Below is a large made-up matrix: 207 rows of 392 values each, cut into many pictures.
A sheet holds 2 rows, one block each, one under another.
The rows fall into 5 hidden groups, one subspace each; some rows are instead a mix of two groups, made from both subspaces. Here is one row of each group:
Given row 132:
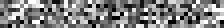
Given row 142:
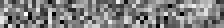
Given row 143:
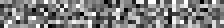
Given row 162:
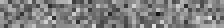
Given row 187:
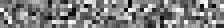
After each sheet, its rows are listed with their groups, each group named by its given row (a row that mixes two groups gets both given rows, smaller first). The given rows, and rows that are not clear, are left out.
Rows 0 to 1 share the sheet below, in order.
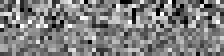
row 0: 162
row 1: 132
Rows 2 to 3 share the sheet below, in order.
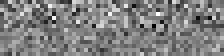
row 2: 162
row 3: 132 and 162
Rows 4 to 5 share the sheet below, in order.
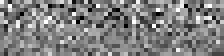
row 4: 162
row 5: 187
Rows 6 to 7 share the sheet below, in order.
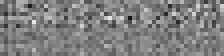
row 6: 143
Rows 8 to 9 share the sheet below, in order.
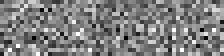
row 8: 132
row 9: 143
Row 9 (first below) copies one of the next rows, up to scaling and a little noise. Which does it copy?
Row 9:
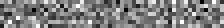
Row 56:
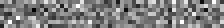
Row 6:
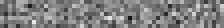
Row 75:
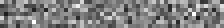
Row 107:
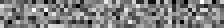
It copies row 56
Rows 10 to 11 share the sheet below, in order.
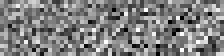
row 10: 132
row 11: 142
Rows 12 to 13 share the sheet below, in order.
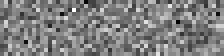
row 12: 187
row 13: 142
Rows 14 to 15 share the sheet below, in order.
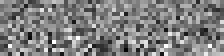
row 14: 132
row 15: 142 and 162
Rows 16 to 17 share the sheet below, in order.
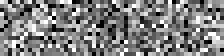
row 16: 162
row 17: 132
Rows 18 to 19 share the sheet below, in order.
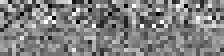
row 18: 162
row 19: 132
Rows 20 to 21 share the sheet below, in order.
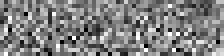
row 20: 142
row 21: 187
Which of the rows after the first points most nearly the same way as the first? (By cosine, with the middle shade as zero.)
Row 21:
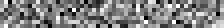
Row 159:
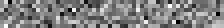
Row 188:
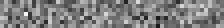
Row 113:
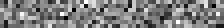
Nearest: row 159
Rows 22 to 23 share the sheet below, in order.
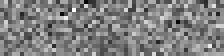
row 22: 187
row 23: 162
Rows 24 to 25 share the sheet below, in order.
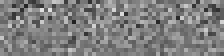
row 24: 132
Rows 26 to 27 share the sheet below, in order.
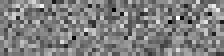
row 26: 132
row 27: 187
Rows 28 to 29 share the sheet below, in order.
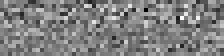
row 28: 132 and 187
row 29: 132
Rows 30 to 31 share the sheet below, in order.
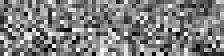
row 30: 142
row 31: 162
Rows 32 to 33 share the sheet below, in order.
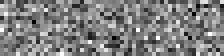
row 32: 143
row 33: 132 and 162
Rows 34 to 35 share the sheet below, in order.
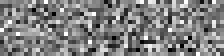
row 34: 143
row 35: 132
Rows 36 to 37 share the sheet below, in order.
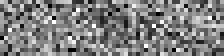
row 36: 162
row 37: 187
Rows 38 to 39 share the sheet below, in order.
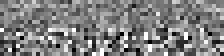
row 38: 132 and 162
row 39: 132
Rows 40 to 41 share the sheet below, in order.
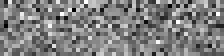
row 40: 187
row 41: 162
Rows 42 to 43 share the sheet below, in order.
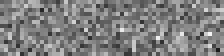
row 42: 132
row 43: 162
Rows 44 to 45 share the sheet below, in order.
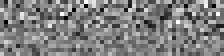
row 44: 187
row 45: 143
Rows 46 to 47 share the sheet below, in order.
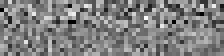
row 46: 187
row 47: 142
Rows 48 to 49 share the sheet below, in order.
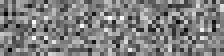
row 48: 143
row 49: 143
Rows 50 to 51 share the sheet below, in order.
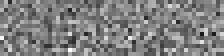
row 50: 187
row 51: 187
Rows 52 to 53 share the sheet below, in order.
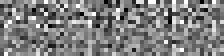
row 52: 143
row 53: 143
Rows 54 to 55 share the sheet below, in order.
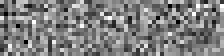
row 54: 143
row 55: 142
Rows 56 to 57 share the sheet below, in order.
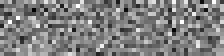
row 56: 143
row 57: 142 and 162
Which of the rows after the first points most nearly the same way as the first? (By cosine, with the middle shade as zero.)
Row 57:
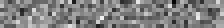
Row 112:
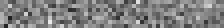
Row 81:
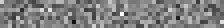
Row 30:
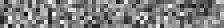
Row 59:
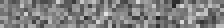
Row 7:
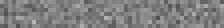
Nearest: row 59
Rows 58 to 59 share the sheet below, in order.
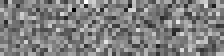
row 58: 187
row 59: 142
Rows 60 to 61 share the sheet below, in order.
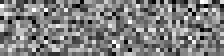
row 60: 143
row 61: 143
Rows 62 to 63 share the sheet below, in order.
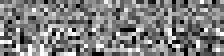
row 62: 143
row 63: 162
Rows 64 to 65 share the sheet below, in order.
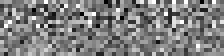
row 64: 143
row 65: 162
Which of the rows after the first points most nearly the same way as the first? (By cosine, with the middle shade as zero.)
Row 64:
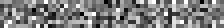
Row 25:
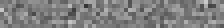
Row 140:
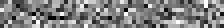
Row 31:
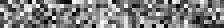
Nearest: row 140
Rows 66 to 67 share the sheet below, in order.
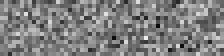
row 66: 142
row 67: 132
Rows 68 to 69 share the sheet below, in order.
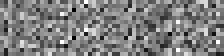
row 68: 187
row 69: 187
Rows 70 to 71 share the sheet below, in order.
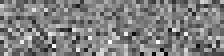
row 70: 143
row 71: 162
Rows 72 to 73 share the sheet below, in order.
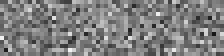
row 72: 162
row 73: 187
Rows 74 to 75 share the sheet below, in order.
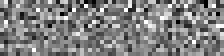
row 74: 187
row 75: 143
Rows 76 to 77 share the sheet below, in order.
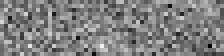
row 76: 142
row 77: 162
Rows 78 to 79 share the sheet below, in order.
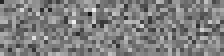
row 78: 132
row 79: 143
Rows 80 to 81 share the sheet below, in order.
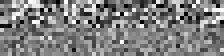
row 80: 132
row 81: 132
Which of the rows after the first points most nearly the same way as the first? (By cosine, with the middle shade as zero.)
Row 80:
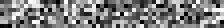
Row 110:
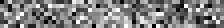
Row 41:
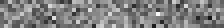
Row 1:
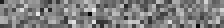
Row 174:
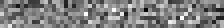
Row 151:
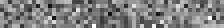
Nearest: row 1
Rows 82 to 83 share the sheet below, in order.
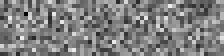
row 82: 142
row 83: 132 and 143
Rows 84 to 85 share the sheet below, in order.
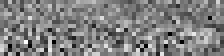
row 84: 162 and 187
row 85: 142
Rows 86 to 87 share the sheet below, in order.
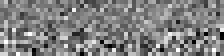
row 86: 187
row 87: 143
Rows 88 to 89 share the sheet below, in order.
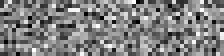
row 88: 143 and 162
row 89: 143
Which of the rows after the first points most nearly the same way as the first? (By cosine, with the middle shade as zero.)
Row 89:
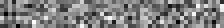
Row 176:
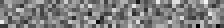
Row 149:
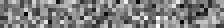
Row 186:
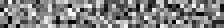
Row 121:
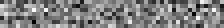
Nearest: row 186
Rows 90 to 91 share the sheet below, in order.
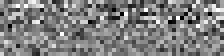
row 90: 132
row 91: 143
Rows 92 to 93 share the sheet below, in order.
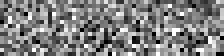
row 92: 142
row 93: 142
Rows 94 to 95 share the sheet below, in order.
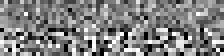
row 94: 142 and 187
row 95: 132
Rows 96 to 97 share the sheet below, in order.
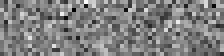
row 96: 187
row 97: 162
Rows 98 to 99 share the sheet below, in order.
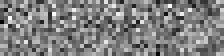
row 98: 142
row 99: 142
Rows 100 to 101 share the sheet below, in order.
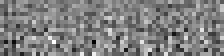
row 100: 143
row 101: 132 and 143
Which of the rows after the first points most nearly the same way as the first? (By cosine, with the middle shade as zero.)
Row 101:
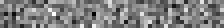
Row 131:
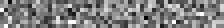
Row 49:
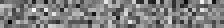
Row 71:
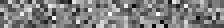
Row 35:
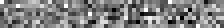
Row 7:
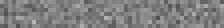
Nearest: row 49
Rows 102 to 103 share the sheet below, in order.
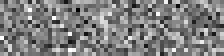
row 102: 162
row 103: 187
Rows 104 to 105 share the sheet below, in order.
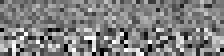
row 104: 143 and 162
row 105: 132
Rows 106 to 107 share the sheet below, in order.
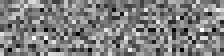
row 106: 132
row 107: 143
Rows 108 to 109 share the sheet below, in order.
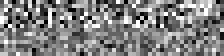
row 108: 142
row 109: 143
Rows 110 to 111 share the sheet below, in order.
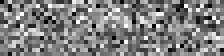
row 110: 162
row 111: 132
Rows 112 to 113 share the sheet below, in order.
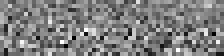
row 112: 142 and 162
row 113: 187
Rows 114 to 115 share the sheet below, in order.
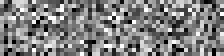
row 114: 143
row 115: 143
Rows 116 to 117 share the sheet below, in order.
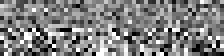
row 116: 143
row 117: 162
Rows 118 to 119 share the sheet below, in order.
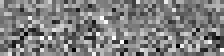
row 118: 132 and 162
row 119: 132
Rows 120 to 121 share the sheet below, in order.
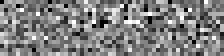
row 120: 132
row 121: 143
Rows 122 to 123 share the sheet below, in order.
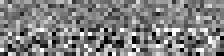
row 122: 162
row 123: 142
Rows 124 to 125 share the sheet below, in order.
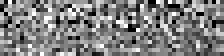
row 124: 143 and 187
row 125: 162
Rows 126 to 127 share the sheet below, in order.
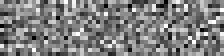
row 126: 132
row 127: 143
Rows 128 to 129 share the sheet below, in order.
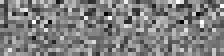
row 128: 142 and 143
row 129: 143
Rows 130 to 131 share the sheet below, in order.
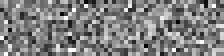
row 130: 187
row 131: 187
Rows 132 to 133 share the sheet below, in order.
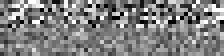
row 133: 143
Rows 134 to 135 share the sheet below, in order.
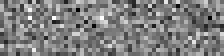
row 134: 162
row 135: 143
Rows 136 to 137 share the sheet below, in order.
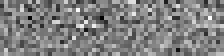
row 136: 162
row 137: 187
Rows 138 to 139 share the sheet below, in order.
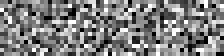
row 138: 187
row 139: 142
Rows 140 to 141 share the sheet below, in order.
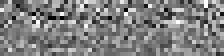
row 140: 143 and 187
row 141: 143 and 187
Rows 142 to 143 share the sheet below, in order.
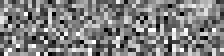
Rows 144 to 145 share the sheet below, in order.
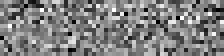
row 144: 132
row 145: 187
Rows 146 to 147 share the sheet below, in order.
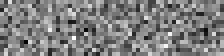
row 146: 187
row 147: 142 and 187
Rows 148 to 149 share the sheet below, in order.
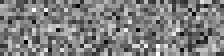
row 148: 143
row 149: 142
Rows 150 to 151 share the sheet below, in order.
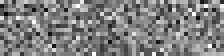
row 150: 143
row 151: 162
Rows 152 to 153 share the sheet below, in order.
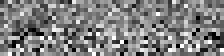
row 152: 162
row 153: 132
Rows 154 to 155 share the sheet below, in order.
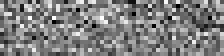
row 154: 162
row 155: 143
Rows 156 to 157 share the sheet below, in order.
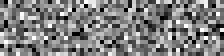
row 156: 187
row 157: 143
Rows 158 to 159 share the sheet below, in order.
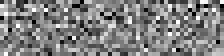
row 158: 143
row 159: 187
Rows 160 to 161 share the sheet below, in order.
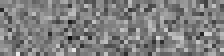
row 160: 187
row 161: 162 and 187
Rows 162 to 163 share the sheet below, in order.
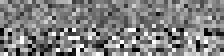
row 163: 162
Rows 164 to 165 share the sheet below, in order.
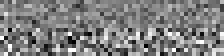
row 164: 143
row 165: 187
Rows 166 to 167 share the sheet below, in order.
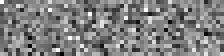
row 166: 132
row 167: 162
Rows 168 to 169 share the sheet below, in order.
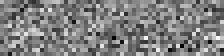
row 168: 132
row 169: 132
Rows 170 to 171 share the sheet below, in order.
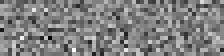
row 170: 143
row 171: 132
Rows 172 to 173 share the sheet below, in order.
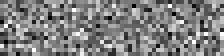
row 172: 142 and 143
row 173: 143
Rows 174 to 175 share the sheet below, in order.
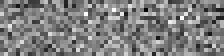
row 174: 132
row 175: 162
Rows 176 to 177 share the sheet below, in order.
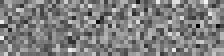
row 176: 132 and 142
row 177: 187
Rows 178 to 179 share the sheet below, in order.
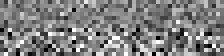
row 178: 187
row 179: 162
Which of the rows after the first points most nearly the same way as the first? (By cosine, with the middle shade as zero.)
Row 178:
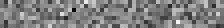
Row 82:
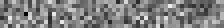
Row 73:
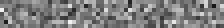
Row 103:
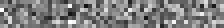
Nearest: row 73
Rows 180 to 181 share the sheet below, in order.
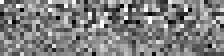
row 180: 132
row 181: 162
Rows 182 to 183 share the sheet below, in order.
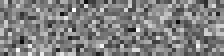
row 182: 187
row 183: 162
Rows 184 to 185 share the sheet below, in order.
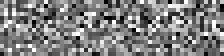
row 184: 143
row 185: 143 and 162
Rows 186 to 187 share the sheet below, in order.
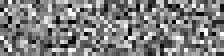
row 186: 187
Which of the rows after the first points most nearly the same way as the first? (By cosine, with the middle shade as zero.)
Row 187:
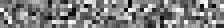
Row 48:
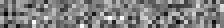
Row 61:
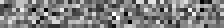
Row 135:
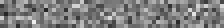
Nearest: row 61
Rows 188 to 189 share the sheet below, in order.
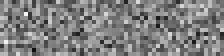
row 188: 142
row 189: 143
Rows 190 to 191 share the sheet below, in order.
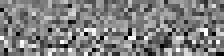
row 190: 187
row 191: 187
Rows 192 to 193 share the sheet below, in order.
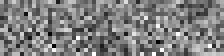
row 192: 142
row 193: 162
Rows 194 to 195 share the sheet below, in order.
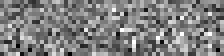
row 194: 132
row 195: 162
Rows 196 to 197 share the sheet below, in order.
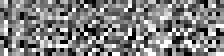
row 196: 187
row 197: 187
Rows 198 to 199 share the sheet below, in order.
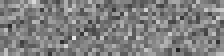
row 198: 132
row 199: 187
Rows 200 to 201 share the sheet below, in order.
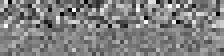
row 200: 187
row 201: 132
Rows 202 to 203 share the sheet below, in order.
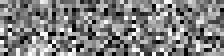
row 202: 132 and 142
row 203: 162
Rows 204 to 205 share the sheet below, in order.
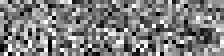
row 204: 162
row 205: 142
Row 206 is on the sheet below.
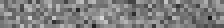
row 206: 162
